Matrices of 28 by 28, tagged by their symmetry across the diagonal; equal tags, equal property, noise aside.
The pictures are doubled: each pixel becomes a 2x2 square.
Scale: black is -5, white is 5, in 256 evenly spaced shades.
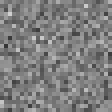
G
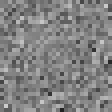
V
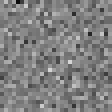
G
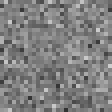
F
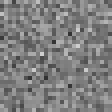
F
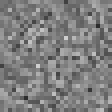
V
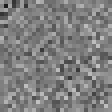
V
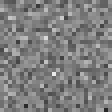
G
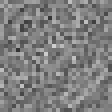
V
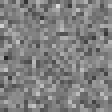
F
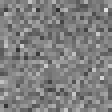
G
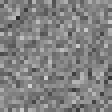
V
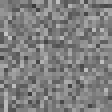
F
